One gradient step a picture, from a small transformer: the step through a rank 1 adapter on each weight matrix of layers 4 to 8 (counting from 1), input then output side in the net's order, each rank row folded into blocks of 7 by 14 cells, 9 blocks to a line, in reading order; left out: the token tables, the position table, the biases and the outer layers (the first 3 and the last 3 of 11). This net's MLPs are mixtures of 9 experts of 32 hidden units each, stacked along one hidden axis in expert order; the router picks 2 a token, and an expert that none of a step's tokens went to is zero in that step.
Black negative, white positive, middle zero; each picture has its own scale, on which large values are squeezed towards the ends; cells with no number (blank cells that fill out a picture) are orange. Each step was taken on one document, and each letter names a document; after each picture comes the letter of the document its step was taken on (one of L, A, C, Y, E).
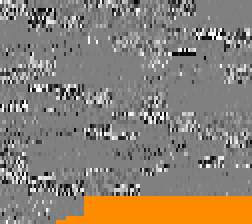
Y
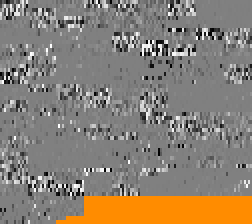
Y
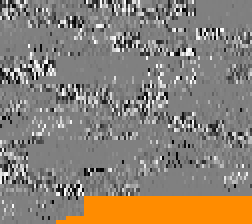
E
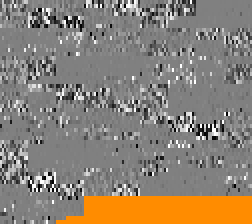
E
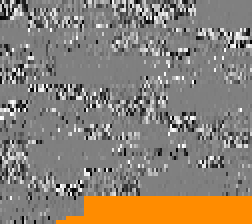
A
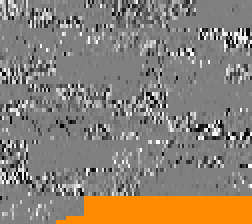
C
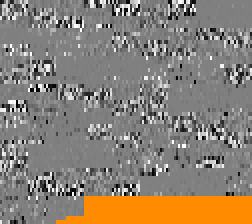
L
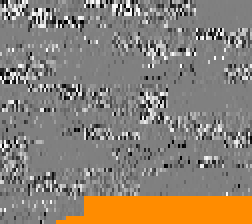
Y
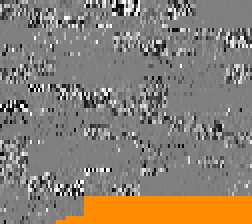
Y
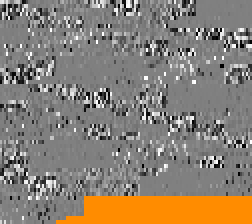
A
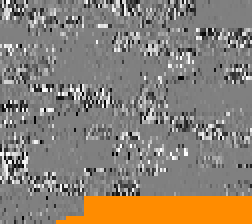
A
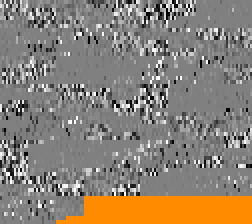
C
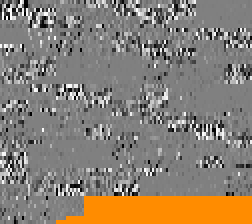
L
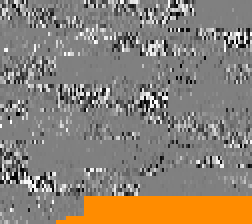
E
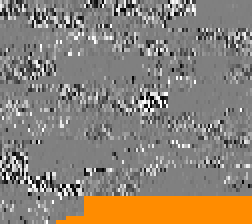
E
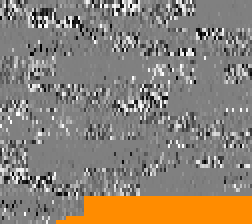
E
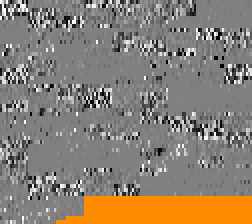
A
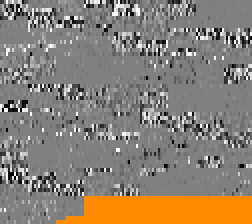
Y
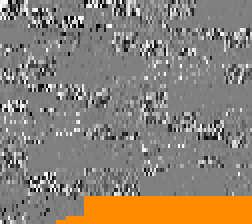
L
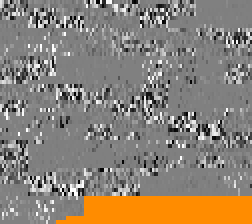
E
